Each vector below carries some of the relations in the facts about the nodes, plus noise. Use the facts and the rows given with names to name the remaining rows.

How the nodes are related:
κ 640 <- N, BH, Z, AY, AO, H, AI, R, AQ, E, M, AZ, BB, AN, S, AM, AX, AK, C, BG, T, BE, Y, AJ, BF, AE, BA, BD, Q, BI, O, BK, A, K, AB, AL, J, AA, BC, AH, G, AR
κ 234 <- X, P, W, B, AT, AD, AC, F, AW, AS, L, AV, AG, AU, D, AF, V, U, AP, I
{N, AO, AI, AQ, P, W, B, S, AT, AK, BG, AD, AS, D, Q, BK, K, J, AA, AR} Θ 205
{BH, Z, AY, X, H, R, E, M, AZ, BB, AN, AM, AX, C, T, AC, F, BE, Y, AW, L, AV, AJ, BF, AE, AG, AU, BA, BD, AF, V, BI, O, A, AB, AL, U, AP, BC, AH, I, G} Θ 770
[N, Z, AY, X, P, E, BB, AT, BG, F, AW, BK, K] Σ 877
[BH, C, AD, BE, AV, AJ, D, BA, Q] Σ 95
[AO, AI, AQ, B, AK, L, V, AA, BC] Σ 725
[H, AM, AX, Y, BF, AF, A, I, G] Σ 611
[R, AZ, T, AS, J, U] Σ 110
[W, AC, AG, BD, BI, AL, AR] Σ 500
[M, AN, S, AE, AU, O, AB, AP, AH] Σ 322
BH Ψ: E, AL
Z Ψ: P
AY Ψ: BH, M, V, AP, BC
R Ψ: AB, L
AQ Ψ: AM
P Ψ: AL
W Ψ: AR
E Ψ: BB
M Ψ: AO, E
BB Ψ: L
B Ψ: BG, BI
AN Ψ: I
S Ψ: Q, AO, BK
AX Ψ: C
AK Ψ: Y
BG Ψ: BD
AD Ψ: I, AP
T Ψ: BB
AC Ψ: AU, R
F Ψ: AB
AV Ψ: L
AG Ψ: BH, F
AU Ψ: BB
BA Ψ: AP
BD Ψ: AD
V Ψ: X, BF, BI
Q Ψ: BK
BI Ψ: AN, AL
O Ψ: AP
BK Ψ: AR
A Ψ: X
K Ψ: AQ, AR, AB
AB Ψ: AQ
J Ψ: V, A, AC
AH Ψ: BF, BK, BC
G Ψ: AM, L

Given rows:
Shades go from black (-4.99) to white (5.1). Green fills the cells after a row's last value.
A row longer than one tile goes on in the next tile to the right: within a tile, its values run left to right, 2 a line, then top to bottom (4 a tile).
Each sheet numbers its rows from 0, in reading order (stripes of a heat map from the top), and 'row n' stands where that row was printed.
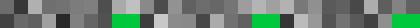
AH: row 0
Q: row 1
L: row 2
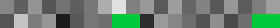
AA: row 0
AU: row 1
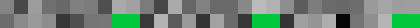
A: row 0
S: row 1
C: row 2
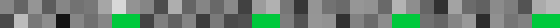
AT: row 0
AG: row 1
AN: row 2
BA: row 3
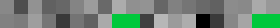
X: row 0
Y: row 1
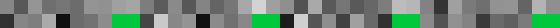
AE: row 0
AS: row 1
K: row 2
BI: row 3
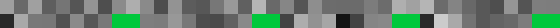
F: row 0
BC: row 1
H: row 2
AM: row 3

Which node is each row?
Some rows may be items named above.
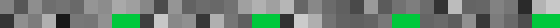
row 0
AE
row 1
Q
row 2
AM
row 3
AY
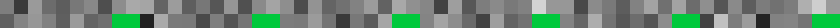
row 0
BH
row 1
F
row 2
X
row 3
P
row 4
AL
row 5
N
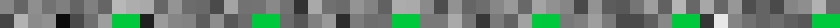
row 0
AF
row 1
AB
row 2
O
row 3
X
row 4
BC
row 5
AQ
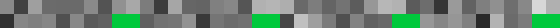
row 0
M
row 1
Z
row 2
AR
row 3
AD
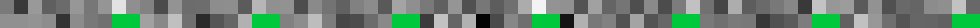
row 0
BG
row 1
I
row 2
BF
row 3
AK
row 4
AV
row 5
V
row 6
AO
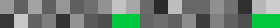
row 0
W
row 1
AY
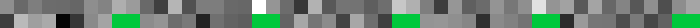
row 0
Y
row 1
B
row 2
J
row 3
BG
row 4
AC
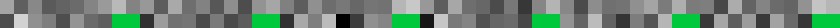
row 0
BK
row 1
AC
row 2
AX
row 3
G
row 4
AP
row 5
S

